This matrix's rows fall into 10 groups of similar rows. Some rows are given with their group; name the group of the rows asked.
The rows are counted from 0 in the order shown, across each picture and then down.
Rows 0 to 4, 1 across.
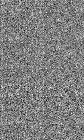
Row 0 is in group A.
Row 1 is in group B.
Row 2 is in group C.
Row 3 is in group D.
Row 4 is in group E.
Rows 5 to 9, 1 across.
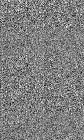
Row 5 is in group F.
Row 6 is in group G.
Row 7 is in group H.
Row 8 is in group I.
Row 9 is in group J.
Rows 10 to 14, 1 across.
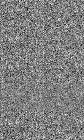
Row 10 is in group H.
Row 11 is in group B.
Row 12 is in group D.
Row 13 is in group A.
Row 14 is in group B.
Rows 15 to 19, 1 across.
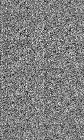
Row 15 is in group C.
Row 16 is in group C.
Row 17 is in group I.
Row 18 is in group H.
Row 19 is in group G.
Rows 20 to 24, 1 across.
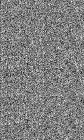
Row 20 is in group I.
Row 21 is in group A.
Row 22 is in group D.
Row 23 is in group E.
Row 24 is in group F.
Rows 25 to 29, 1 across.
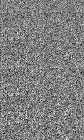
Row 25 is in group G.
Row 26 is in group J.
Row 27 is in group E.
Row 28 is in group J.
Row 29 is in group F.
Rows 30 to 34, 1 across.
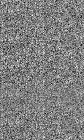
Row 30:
D
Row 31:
B
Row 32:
J
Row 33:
B
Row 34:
B
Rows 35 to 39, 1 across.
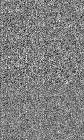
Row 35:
B
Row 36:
G
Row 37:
F
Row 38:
G
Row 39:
A
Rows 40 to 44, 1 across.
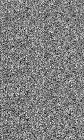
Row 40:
F
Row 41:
H
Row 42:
C
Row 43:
J
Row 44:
C
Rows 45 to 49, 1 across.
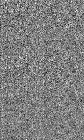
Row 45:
J
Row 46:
G
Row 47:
F
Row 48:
D
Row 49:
A
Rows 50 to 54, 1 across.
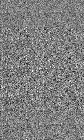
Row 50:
G
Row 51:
C
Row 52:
C
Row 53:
D
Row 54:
G
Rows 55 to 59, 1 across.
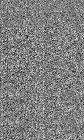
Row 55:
G
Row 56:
H
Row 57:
J
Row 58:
B
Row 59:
B
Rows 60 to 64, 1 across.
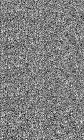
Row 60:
E
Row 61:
D
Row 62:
F
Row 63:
J
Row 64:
A
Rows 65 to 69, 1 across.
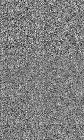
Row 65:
H
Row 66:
D
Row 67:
J
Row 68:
A
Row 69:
G
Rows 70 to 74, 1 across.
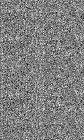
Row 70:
E
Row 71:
B
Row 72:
A
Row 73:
B
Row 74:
G
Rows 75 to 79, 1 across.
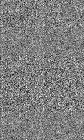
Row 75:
B
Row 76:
A
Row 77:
I
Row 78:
C
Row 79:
A
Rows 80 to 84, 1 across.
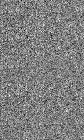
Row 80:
B
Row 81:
H
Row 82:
J
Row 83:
F
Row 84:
G
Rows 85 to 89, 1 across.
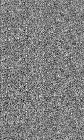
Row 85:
A
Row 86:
F
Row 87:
A
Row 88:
G
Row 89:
J
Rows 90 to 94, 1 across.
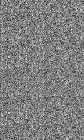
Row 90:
C
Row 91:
A
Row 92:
F
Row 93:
G
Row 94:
F
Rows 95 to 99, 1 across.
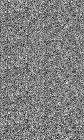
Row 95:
F
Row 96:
G
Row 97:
F
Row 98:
H
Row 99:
F
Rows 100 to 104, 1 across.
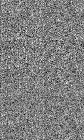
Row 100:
A
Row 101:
E
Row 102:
F
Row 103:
I
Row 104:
D
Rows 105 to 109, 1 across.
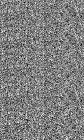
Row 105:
D
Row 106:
D
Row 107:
H
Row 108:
D
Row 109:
F
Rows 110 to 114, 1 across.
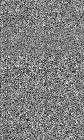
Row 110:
B
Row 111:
I
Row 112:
F
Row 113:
I
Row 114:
C
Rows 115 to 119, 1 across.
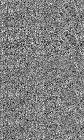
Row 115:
D
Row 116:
D
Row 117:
J
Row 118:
B
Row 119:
B
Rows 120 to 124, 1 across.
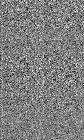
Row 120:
H
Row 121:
G
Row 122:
C
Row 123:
C
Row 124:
A
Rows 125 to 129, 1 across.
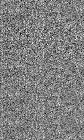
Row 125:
B
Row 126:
C
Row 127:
E
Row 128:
B
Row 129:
B
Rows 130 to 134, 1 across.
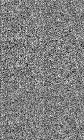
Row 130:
A
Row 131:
E
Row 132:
H
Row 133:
I
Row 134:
D
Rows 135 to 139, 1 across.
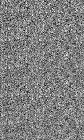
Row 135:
C
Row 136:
F
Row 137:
F
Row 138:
C
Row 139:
D
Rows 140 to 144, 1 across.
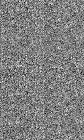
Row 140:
H
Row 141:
A
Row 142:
E
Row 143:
H
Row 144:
B
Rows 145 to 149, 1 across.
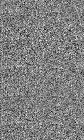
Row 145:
B
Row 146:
C
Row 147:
E
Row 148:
J
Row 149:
E
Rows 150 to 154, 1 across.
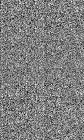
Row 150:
I
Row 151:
I
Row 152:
G
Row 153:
B
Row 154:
H
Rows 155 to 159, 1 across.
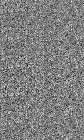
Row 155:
J
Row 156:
D
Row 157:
H
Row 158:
J
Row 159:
F
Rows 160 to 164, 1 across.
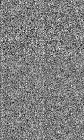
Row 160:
I
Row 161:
B
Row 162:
A
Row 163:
I
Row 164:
A
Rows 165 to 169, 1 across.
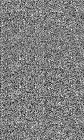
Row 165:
E
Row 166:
I
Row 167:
I
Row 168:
I
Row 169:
E
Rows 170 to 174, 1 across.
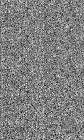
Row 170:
F
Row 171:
A
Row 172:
A
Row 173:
C
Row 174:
B
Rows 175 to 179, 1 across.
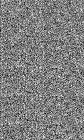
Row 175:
A
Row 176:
I
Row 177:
E
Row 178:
E
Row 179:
B
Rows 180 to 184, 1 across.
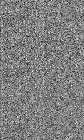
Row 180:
B
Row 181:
I
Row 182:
C
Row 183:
A
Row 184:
J
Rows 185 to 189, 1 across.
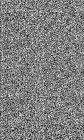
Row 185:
E
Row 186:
C
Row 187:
A
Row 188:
B
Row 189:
I
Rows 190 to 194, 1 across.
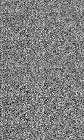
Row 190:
B
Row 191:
C
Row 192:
G
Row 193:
C
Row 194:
C
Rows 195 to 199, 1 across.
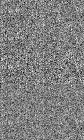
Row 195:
B
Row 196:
J
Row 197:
D
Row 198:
I
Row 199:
D
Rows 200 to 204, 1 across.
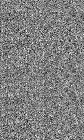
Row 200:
E
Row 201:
C
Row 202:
F
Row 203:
D
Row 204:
H
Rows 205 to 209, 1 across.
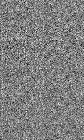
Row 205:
H
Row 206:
E
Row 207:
C
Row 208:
A
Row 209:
G
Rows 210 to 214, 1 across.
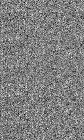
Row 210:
E
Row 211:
B
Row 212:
J
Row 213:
F
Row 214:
C
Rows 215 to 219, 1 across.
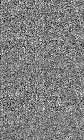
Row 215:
I
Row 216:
E
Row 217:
I
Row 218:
B
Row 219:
J
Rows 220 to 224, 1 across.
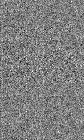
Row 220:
J
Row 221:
B
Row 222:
C
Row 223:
G
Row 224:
A
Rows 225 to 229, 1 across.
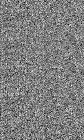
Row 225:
C
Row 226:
D
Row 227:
E
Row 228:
J
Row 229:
I
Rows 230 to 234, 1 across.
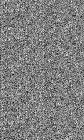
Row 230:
J
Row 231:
F
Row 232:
I
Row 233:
A
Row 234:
J
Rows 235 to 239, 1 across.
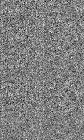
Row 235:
B
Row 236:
H
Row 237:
J
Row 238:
D
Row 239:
A
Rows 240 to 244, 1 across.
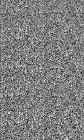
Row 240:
G
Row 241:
F
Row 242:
E
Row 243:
J
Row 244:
F
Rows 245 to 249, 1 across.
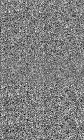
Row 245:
F
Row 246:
I
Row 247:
A
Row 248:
D
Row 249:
D
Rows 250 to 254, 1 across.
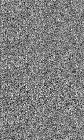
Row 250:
A
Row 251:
J
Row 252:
F
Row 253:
C
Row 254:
J
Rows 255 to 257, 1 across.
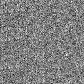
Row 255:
J
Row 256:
F
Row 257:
B
